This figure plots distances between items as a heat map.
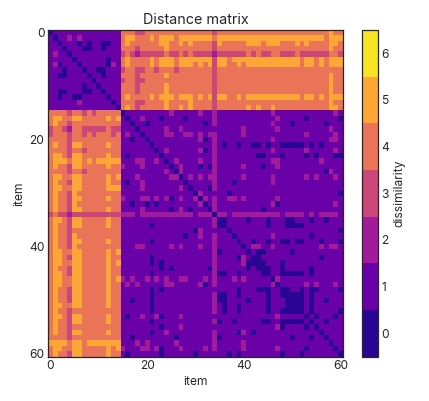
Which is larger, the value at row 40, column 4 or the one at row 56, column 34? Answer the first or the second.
the first
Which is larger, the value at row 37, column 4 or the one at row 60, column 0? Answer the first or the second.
the second
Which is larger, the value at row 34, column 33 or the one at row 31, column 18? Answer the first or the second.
the first
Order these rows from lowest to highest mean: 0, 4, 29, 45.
45, 29, 4, 0
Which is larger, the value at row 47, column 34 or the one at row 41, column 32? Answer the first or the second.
the first
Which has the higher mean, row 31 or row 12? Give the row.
12
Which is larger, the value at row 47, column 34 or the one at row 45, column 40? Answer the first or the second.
the first
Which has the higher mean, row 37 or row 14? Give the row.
14
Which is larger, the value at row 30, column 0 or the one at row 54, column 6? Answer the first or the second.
the second
